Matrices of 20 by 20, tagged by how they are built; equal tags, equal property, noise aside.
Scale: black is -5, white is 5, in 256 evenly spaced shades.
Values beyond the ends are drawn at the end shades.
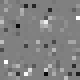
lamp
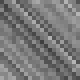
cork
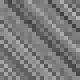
cork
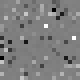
lamp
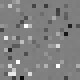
lamp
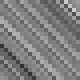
cork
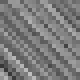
cork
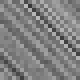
cork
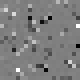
lamp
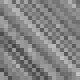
cork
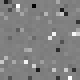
lamp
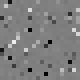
lamp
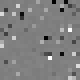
lamp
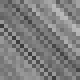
cork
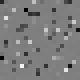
lamp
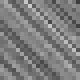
cork
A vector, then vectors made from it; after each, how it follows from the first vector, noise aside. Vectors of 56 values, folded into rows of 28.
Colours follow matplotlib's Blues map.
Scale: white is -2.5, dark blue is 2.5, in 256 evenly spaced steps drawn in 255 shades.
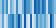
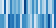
wrapped around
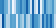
wrapped around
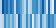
wrapped around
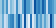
copied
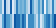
wrapped around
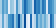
copied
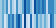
copied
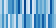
wrapped around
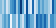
wrapped around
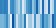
wrapped around
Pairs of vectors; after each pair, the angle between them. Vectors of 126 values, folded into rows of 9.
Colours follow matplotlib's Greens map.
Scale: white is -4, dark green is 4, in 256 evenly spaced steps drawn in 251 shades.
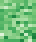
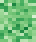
partly opposed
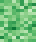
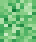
orthogonal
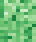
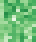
nearly opposite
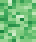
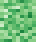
orthogonal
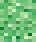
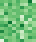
orthogonal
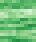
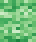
partly aligned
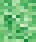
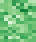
partly opposed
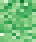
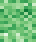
partly aligned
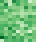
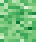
partly opposed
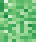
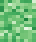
partly aligned
